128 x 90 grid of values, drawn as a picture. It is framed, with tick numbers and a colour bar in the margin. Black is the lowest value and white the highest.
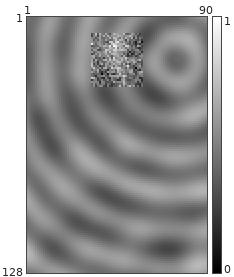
In the top middle lies a patch that is rougher than the rest. Neither half mirrors the other. Concentric rings centre on the top right. Values change most from cell to cell in the top middle. There is no overall slope.
